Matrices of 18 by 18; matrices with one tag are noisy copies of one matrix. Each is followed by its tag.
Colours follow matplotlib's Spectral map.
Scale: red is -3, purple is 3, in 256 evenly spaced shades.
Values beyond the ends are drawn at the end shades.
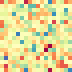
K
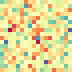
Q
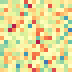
Q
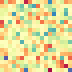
K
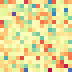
K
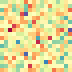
Q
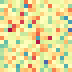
Q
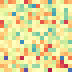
K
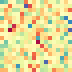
Q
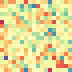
K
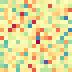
Q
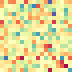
K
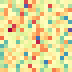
Q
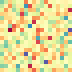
Q
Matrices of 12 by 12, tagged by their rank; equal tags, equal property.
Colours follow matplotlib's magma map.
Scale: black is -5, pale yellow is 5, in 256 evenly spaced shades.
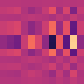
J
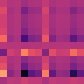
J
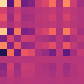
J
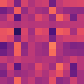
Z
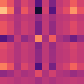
J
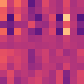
Z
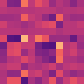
Z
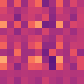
Z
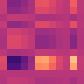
J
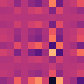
J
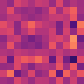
Z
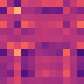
Z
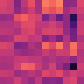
Z
